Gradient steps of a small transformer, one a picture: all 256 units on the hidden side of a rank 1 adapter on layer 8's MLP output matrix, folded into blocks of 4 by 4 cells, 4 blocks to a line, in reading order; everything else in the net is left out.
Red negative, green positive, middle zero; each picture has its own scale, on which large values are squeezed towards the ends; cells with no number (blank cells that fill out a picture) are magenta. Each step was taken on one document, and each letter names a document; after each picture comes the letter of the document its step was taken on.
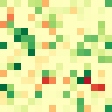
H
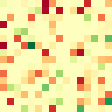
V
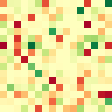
V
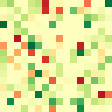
V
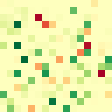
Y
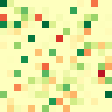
Y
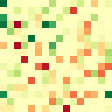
Y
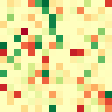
V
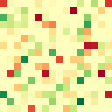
Y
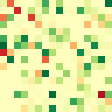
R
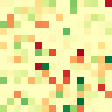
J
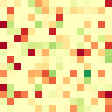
H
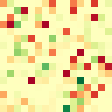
J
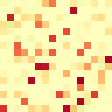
J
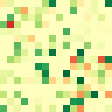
J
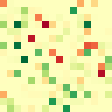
Y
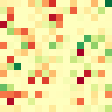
H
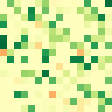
R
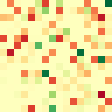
R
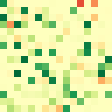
Y
